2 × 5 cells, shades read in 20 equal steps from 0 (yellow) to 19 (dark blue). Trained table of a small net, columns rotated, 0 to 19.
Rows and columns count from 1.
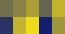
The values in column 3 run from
0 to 6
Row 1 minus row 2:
-6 5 6 -7 -3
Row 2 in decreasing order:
19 17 7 4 0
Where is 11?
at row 1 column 1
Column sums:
28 13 6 31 11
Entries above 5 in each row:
4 3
